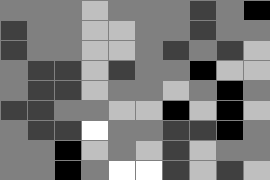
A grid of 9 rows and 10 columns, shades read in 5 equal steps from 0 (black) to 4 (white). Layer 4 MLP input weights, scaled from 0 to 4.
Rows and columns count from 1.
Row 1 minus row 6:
1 1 0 1 -1 -1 2 -2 2 -3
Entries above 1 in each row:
8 8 7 6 7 6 5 8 7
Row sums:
18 20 20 18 18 18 16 20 22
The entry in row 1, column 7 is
2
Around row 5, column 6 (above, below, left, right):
2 3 2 3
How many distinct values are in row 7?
4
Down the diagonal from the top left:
2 2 2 3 2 3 1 3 1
